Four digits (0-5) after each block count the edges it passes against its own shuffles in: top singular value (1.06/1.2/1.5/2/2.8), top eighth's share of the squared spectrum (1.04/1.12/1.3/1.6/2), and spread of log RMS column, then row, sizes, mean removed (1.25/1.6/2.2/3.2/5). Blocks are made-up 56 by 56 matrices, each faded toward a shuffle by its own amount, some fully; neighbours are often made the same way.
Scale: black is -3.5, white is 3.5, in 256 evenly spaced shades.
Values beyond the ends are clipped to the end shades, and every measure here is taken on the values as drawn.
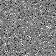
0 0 0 0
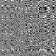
4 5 3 3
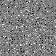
2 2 1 0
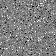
0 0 0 0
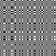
5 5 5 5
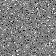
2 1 0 0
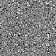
3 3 1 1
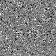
2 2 0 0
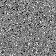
1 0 0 0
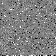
2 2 0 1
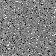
0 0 0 0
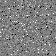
1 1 0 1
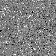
1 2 0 1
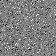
1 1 0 0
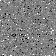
2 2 0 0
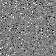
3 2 0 1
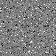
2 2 0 1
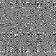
4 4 1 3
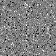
3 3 1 1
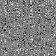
3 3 2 1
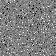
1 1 0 0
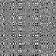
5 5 3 3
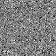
2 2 0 2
